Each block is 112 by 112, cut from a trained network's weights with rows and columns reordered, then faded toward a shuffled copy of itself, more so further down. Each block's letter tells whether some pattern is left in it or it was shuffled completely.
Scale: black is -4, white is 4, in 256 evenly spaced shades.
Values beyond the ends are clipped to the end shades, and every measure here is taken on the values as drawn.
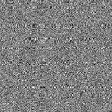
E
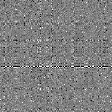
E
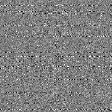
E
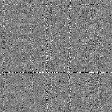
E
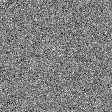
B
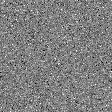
B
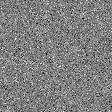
B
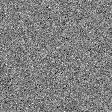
B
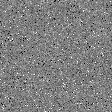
B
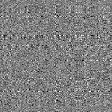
E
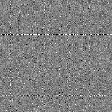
E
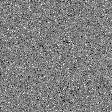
B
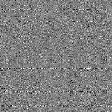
E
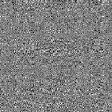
E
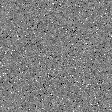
B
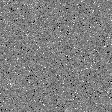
B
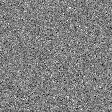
B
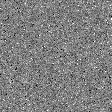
B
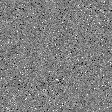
B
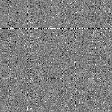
E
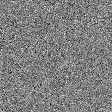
B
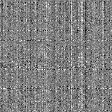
E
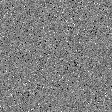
B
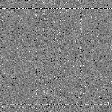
E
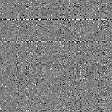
E
